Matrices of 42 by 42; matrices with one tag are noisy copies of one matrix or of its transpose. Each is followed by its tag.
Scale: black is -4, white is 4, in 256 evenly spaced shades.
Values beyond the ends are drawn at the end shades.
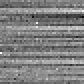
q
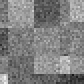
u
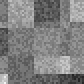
u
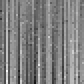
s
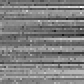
s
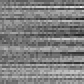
s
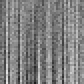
s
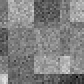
u
